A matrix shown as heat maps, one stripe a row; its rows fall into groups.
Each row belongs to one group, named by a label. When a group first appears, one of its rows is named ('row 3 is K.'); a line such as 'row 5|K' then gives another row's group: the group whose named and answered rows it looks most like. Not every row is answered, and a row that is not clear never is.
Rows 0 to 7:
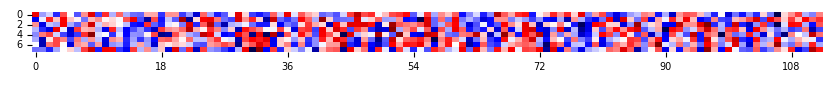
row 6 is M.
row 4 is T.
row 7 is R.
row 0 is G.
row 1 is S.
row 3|M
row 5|M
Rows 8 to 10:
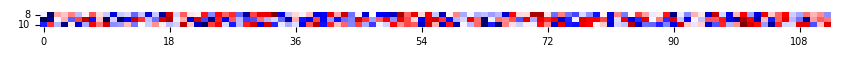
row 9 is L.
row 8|M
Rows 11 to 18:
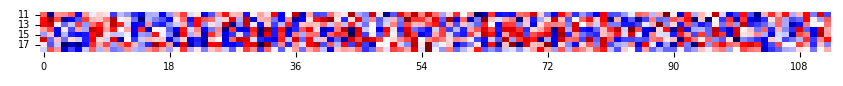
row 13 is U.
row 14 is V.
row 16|G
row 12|U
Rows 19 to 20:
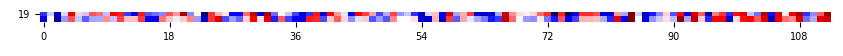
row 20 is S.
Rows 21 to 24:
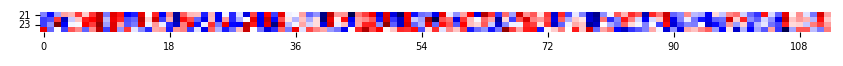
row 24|G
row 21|R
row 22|R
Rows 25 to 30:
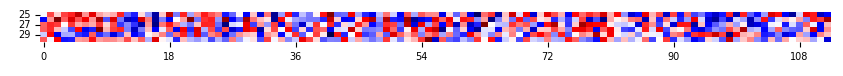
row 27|U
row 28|U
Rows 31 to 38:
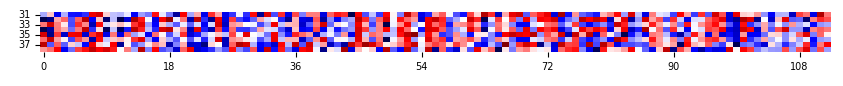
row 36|L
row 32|L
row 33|L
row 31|T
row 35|G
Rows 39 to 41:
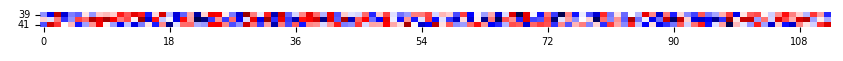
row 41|T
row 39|S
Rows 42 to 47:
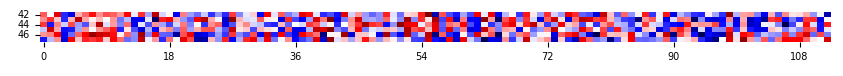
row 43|U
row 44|G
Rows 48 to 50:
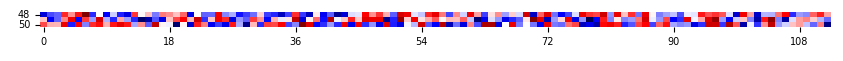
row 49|M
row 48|L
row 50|V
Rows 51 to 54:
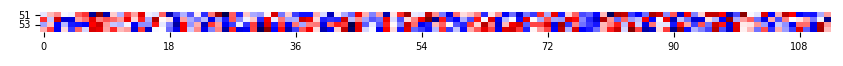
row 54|V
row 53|T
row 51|L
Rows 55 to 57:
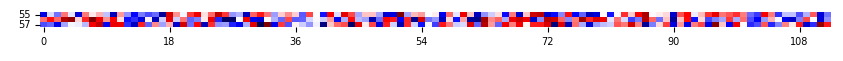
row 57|R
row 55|M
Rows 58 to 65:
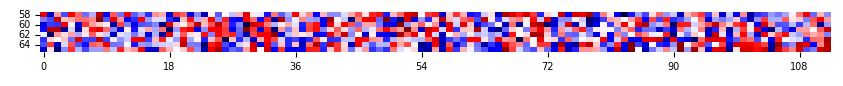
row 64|T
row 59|R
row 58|G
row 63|L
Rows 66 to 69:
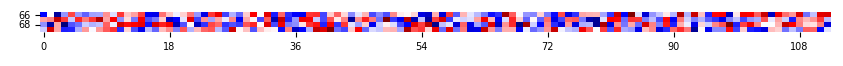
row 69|U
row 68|S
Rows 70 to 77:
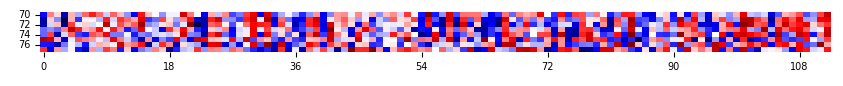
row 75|U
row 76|S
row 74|T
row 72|S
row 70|R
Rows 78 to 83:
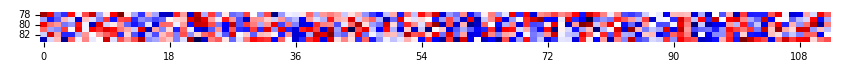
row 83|S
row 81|V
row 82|U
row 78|U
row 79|M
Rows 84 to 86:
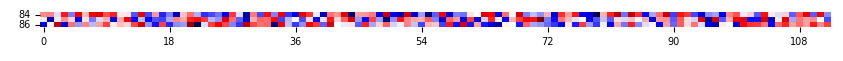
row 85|M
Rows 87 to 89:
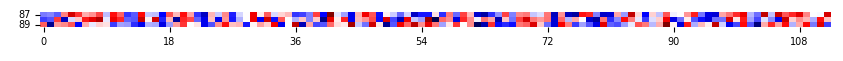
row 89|M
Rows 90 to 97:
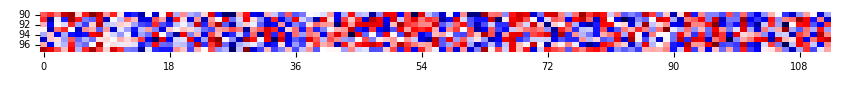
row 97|U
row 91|G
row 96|G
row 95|S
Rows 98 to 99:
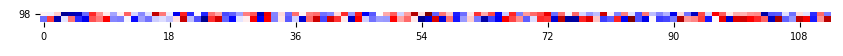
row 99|T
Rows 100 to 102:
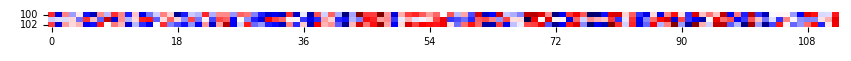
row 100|G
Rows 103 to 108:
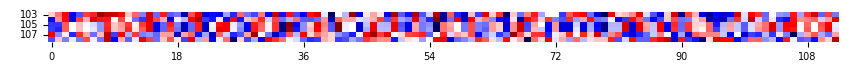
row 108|L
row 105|S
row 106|S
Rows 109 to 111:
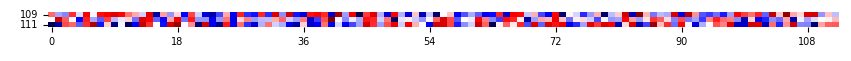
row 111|L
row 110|L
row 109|V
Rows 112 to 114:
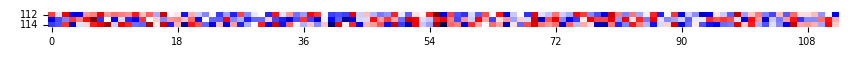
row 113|L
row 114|R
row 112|V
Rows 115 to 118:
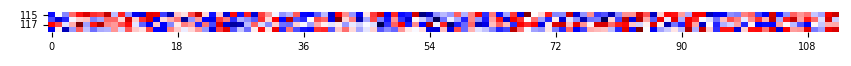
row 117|U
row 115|R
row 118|S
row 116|S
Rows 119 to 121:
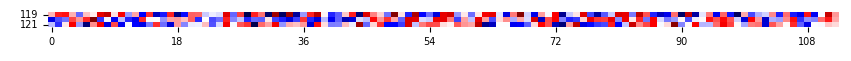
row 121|M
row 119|V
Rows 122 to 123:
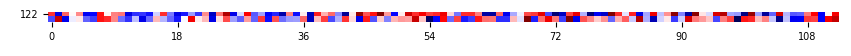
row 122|G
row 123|T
